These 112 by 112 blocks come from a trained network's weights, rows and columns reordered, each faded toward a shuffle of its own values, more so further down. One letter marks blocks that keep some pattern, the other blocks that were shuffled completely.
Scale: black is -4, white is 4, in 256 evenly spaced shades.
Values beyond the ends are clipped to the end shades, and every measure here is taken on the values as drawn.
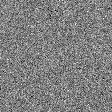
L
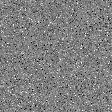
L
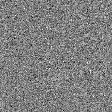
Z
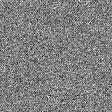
L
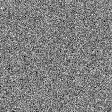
Z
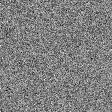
L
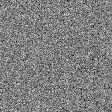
Z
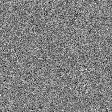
Z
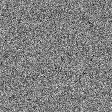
L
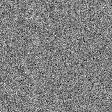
Z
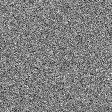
L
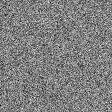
L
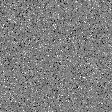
L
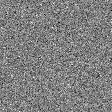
L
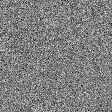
Z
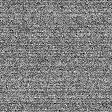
Z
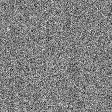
Z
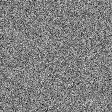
L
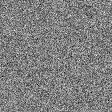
L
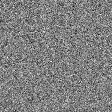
Z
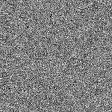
Z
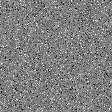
L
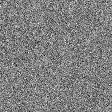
L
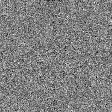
Z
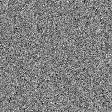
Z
